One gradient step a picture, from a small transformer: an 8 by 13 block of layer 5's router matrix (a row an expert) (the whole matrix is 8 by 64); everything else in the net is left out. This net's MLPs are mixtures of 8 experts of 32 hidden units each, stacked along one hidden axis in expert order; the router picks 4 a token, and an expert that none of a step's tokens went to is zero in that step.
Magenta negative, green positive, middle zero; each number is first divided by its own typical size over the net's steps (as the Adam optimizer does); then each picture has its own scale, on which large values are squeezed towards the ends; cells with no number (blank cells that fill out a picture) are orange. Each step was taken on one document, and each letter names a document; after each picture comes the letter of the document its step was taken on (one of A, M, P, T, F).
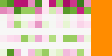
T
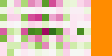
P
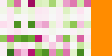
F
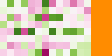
P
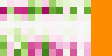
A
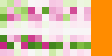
A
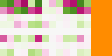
T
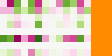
T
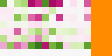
P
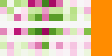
P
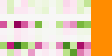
F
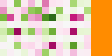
P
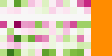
F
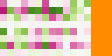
A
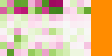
A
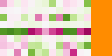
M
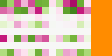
T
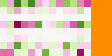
F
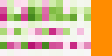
A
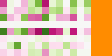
A
